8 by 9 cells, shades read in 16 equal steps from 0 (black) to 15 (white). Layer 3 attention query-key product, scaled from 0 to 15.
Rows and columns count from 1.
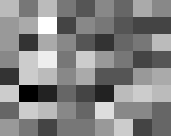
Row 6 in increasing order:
0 2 2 4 6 11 11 12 12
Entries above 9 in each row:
3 2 2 3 4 4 3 1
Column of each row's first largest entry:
1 3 9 3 2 1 6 7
